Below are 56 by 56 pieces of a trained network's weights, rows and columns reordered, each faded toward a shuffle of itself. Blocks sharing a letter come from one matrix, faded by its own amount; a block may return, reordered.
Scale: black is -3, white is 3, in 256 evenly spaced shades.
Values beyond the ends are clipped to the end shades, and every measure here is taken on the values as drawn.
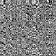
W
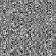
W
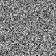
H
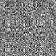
W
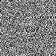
H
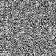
H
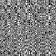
W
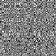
W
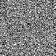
H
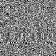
H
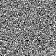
H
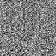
H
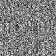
H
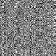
W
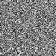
H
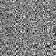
W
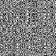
W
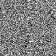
H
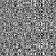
W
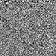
H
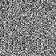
H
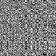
W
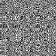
W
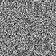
H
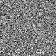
H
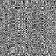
W
